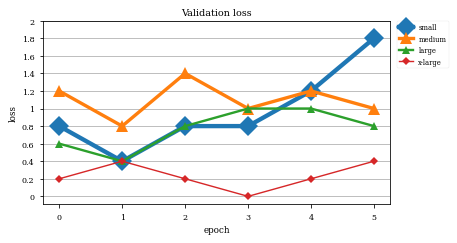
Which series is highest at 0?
medium
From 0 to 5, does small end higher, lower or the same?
higher
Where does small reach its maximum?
5
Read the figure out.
Title: Validation loss
x-axis: epoch, ticks 0 1 2 3 4 5
y-axis: loss, ticks 0 0.2 0.4 0.6 0.8 1 1.2 1.4 1.6 1.8 2
Legend: small, medium, large, x-large
Values:
small: 0.8 0.4 0.8 0.8 1.2 1.8
medium: 1.2 0.8 1.4 1 1.2 1
large: 0.6 0.4 0.8 1 1 0.8
x-large: 0.2 0.4 0.2 0 0.2 0.4
